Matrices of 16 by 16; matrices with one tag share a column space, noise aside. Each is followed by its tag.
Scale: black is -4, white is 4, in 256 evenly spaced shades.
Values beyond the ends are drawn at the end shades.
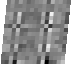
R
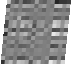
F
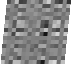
F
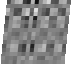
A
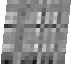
R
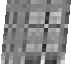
R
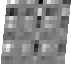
A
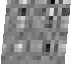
A
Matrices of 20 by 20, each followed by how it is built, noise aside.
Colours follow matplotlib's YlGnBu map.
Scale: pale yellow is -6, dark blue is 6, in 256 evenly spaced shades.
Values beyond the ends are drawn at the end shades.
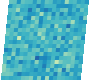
noise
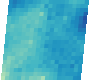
smooth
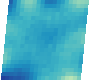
smooth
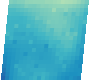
smooth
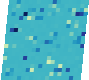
sparse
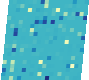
sparse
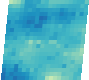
smooth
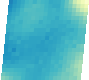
smooth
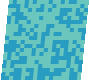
noise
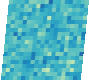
noise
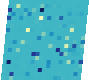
sparse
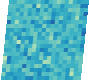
noise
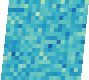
noise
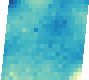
smooth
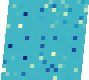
sparse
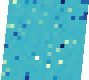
sparse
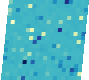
sparse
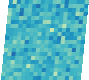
noise
